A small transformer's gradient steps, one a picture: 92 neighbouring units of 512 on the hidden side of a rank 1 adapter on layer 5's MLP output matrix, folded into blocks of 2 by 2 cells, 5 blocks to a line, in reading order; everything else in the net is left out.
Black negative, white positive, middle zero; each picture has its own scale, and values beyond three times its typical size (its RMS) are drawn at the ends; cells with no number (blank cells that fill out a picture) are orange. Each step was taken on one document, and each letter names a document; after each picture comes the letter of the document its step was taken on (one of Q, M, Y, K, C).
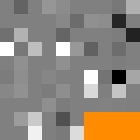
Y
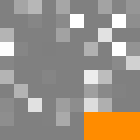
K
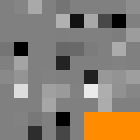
Y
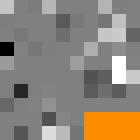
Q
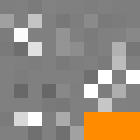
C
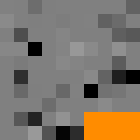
C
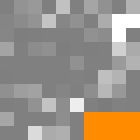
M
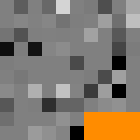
M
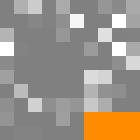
K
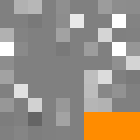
K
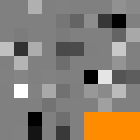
Y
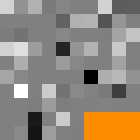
Y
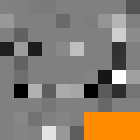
C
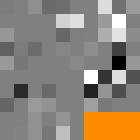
Q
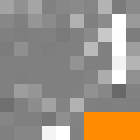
Q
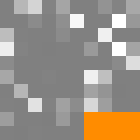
K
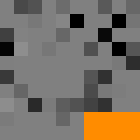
K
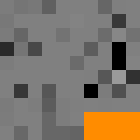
Q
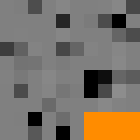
Y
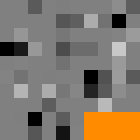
Y
